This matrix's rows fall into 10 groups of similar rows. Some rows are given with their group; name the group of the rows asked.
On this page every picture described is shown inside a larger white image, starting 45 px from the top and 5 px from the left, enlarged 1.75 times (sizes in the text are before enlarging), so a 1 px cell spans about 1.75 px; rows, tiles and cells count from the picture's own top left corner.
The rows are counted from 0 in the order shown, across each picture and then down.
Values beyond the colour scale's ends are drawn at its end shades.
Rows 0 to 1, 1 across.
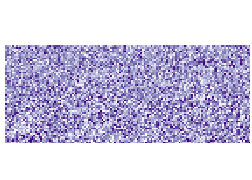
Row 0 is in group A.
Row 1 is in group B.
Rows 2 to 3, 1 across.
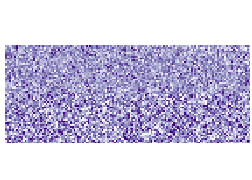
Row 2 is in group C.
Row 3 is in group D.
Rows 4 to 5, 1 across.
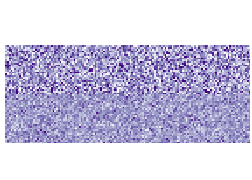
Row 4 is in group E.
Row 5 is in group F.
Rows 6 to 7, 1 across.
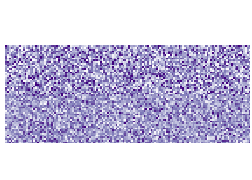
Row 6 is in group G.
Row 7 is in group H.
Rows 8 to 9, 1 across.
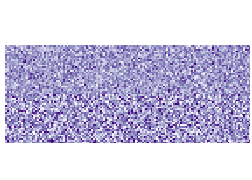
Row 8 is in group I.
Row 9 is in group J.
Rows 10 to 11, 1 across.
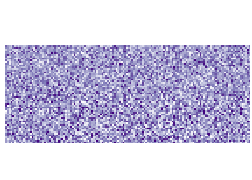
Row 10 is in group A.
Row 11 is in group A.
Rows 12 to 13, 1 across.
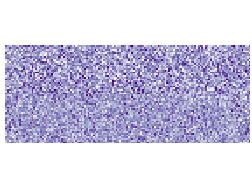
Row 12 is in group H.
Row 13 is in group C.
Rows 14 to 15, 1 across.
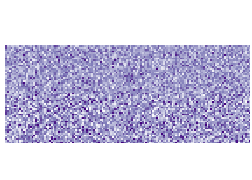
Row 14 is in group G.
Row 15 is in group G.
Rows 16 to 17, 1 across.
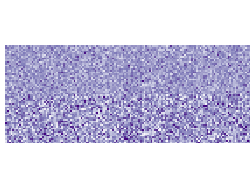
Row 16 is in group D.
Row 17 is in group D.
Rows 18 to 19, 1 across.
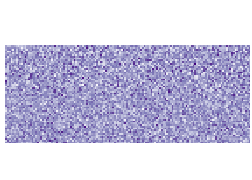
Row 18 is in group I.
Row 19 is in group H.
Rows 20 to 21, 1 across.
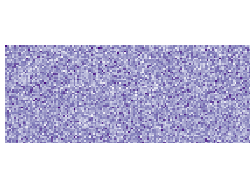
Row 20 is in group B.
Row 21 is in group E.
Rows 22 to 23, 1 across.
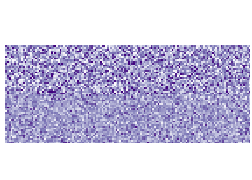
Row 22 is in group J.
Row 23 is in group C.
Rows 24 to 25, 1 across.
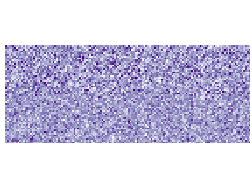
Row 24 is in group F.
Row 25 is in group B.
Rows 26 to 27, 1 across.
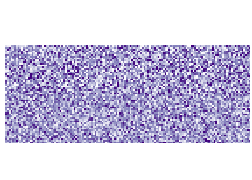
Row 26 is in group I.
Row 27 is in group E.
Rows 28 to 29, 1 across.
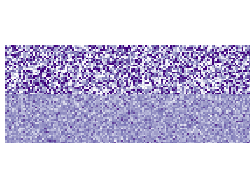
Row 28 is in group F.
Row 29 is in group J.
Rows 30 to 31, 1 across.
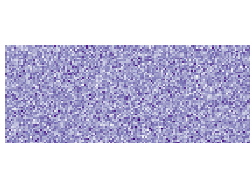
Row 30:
I
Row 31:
F
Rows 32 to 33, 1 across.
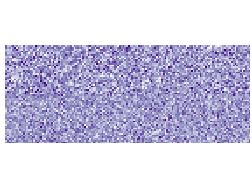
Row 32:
F
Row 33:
H
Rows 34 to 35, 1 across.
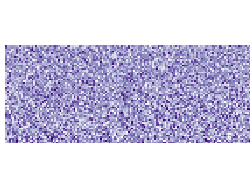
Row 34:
G
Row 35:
E
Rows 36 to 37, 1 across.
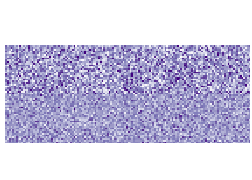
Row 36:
D
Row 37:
E
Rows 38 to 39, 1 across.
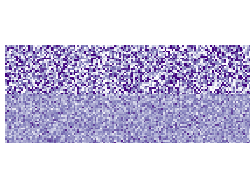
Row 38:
D
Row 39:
J
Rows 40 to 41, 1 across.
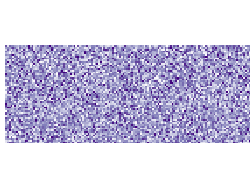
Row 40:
D
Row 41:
C
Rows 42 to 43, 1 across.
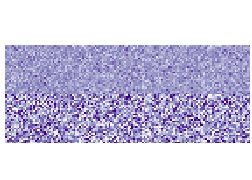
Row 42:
F
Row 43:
F
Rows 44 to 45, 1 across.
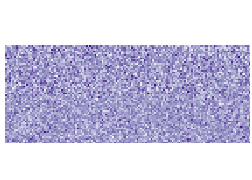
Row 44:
C
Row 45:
B
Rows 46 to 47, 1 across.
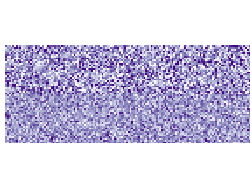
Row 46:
A
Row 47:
E
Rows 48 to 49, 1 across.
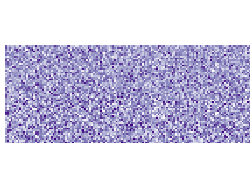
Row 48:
G
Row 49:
G
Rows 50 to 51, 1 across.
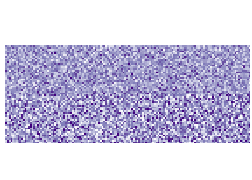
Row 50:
J
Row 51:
I
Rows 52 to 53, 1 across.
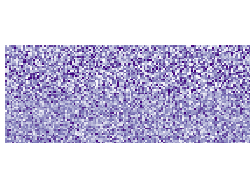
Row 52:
I
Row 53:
A
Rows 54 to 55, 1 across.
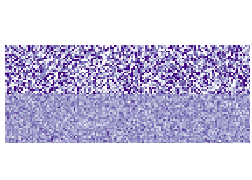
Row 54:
D
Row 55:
E
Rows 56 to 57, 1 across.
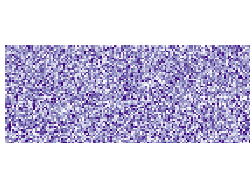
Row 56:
D
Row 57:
C
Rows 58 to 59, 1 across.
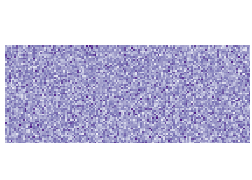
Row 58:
C
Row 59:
I
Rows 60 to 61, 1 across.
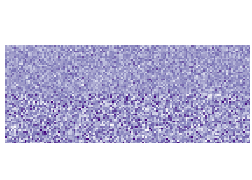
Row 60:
I
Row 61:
F
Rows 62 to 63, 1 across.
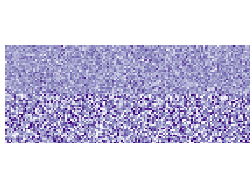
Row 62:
H
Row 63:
I
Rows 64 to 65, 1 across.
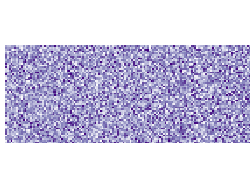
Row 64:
I
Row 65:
I
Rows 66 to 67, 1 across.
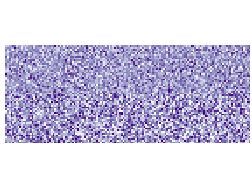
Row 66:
I
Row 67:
A
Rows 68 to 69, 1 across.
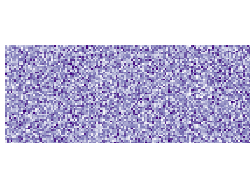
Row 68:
I
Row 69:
I
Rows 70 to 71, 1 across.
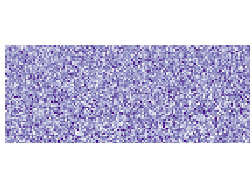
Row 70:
I
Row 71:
A
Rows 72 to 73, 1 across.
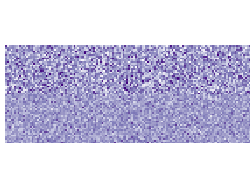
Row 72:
D
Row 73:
J
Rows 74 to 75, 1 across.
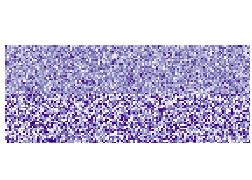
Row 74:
G
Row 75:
J
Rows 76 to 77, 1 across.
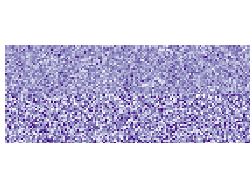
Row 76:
D
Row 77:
J
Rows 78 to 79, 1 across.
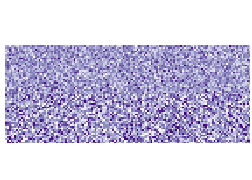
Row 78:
E
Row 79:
D
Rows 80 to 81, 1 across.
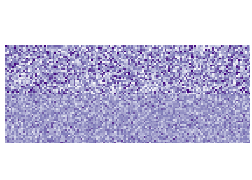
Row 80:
B
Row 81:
J
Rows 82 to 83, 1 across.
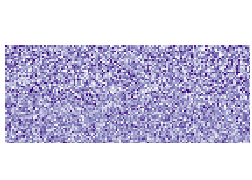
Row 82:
B
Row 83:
C
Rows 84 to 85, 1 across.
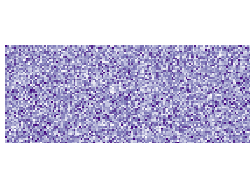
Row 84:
B
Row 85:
F
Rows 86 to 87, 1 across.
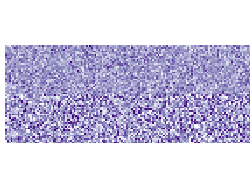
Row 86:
C
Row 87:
I
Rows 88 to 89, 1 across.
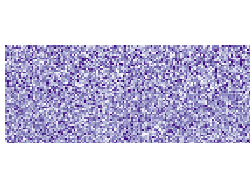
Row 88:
A
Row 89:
D
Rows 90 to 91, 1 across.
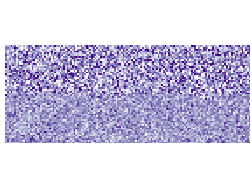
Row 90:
I
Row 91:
B
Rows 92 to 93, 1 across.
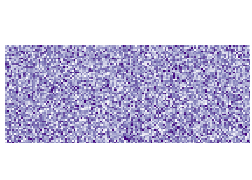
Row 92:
E
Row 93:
D
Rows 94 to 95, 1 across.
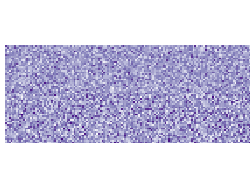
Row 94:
B
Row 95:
I
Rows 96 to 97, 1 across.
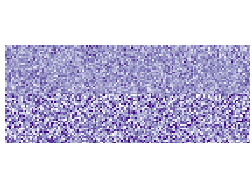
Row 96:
C
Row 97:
J
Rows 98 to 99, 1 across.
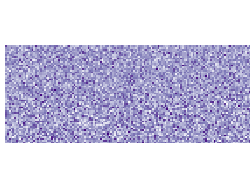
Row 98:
G
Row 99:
E
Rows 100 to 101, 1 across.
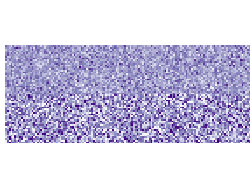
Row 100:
A
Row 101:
D
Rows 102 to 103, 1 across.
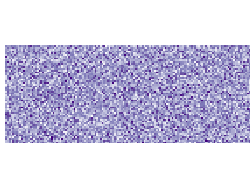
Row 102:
J
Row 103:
E
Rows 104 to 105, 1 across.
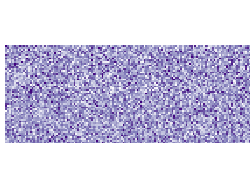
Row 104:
B
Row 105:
A
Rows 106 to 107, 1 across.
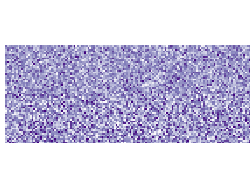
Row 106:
D
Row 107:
H
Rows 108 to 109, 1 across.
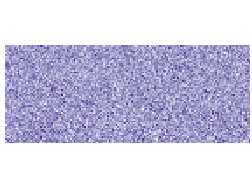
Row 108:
E
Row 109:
H
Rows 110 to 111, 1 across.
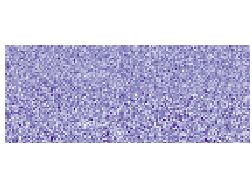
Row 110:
E
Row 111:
E
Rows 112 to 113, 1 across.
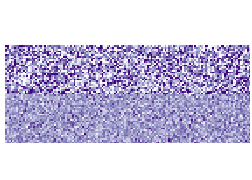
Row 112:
B
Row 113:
I
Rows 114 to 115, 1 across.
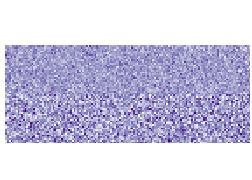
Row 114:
C
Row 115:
I
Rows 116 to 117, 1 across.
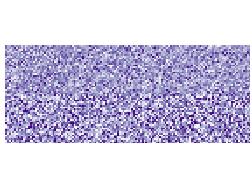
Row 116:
F
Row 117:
I
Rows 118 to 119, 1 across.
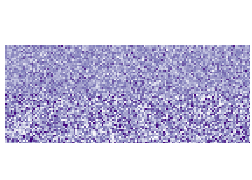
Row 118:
H
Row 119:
B
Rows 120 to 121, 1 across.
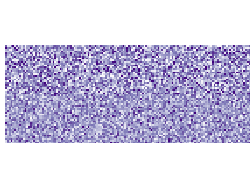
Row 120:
F
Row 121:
I
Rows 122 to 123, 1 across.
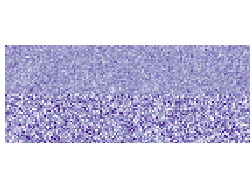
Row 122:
B
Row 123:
G
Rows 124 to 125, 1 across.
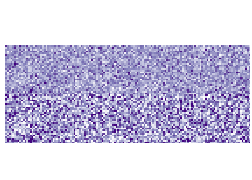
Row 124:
B
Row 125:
B
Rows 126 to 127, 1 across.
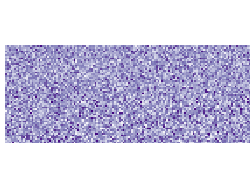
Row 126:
E
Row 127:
A
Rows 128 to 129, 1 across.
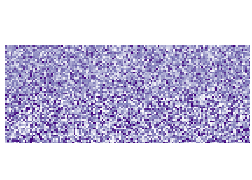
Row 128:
H
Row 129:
B
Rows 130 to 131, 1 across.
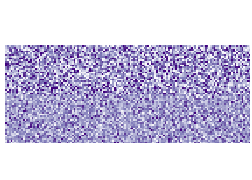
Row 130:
E
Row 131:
I
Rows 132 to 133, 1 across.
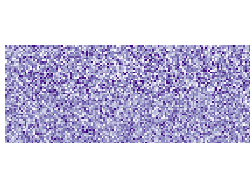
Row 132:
H
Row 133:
G
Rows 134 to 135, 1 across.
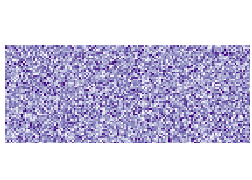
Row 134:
F
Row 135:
I
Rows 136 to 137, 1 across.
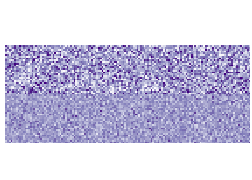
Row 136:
B
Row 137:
I
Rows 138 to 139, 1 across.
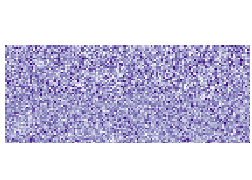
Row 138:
A
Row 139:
B
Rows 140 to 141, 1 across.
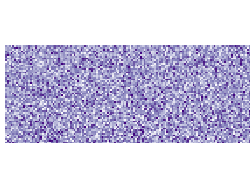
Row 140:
A
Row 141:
H
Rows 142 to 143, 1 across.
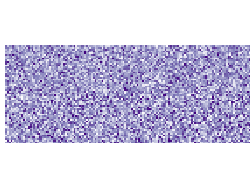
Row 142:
D
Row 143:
I
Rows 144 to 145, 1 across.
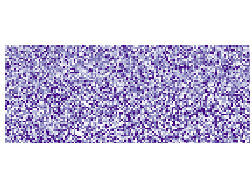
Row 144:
E
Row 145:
A
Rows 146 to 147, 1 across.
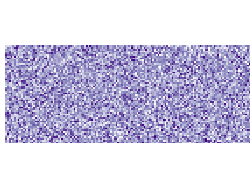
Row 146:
C
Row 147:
E
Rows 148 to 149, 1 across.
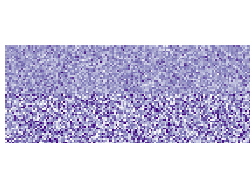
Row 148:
D
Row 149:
H
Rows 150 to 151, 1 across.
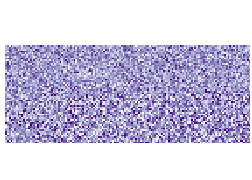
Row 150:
E
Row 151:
I
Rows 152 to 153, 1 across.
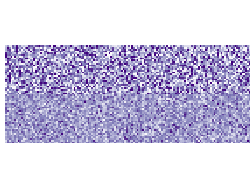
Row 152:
C
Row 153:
D
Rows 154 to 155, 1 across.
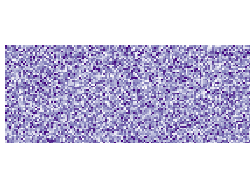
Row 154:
F
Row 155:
J
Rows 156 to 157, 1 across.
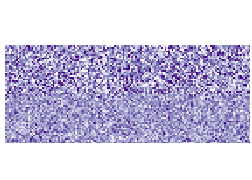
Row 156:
D
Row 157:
B
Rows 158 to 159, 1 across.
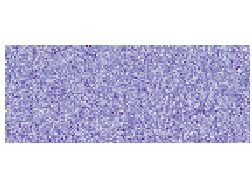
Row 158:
C
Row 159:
A
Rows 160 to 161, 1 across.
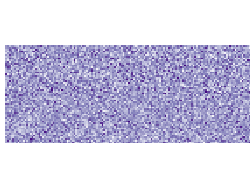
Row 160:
E
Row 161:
B
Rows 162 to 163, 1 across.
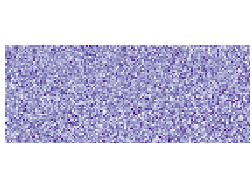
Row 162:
C
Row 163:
I
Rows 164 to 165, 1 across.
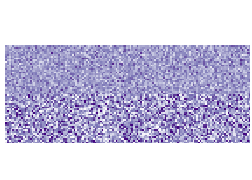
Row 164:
A
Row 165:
D
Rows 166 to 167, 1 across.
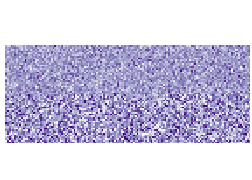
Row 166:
I
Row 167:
D
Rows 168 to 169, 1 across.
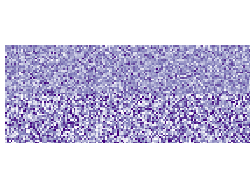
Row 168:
J
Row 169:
I
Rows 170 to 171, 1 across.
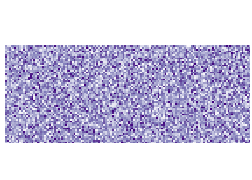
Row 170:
I
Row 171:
G
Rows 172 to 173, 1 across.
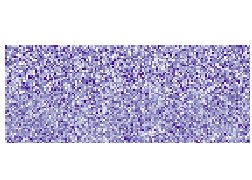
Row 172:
G
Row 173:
D
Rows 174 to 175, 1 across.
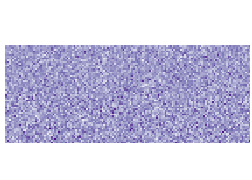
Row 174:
D
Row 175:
G
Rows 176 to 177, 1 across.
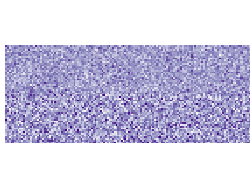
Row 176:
B
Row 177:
J
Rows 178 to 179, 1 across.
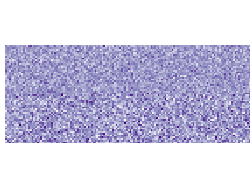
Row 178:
J
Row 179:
H
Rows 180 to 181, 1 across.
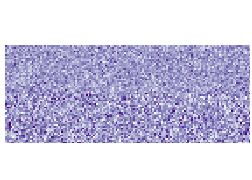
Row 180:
B
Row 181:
C
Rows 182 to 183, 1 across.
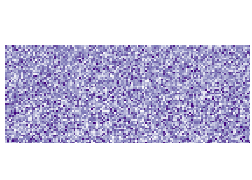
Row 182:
F
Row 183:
B
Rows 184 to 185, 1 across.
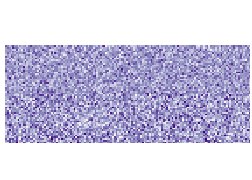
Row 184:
J
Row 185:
E
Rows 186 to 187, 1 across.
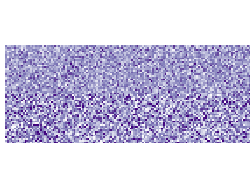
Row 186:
I
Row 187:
F
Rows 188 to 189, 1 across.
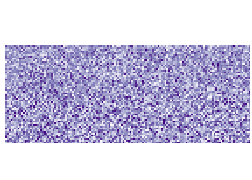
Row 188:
H
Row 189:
F
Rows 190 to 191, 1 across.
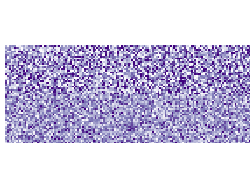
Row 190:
I
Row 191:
G
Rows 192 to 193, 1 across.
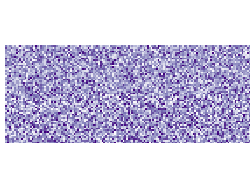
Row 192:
G
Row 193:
J
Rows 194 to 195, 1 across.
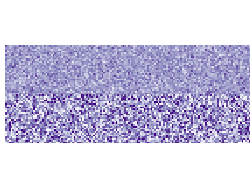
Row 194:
B
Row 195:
C
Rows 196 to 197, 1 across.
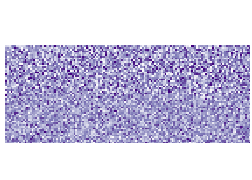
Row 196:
I
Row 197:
B
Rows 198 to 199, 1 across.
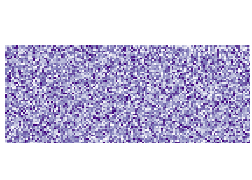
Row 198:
C
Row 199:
F
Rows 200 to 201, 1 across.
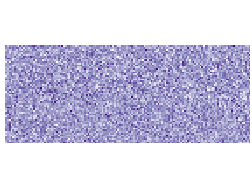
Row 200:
H
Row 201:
C
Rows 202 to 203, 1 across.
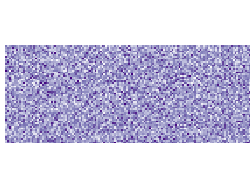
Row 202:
J
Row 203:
J
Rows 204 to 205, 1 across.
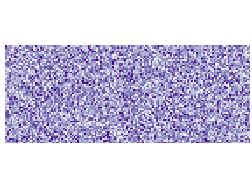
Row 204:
G
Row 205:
E
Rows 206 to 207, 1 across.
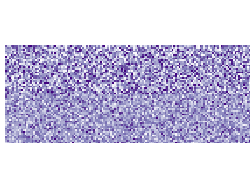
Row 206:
J
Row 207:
G
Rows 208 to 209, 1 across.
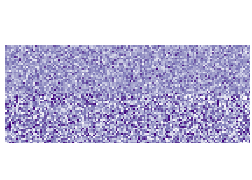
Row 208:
G
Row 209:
C
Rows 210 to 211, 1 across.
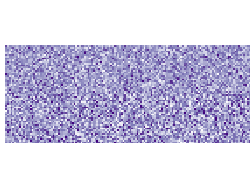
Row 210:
D
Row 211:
A
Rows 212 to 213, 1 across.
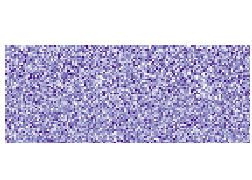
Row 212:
I
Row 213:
J
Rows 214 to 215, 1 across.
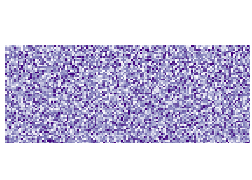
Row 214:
I
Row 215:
J
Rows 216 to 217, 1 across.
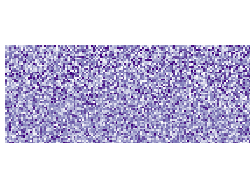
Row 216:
I
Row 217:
C
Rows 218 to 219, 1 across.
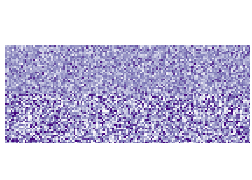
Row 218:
I
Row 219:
B
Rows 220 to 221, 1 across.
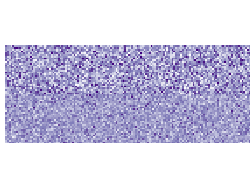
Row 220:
A
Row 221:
C
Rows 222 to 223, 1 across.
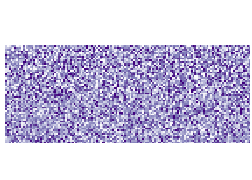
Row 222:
I
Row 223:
A
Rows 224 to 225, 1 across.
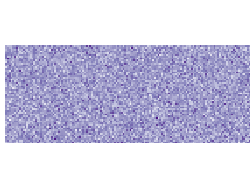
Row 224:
C
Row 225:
G
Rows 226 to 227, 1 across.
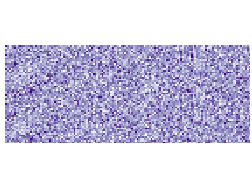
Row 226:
B
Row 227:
B
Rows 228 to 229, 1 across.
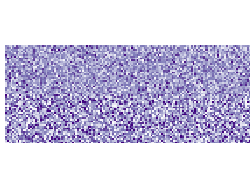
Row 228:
C
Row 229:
G
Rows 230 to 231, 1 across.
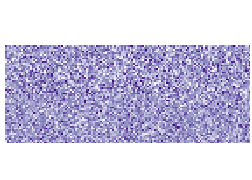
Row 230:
H
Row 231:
D
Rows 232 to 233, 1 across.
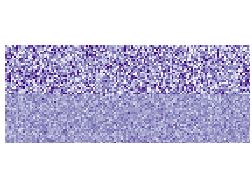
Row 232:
C
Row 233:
J
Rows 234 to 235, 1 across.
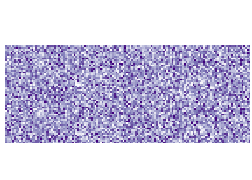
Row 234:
A
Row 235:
A
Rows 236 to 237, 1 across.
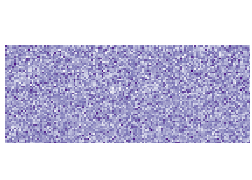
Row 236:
B
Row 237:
F
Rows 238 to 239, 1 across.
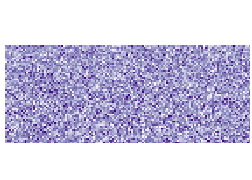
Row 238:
H
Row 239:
F
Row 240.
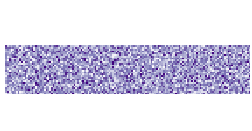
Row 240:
G
